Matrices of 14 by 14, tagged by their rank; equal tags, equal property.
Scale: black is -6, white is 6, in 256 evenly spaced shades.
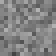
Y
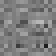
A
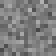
Y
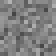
Y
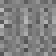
A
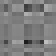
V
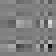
V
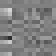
A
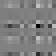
V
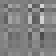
V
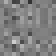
A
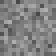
Y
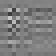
A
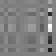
V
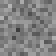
Y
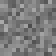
Y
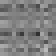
A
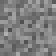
Y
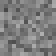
Y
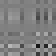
V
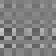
V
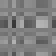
V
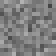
Y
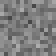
Y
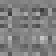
A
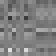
A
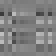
V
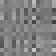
A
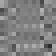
A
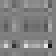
V
